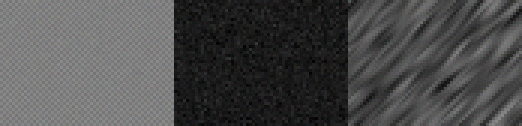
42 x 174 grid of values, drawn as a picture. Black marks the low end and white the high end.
The table splits into one row of 3 panels. Panel 1,1: middling, checkered, faint in contrast. Panel 1,2: very low, fine-grained, faint in contrast. Panel 1,3: low, slanting up to the right.
